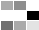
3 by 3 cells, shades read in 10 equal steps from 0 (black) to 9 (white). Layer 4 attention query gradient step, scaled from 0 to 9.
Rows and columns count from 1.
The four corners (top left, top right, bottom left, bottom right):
6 9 4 8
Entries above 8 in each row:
1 2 0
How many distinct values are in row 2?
2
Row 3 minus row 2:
-5 -3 8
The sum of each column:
19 20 17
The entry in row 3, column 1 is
4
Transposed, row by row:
6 9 4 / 5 9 6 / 9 0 8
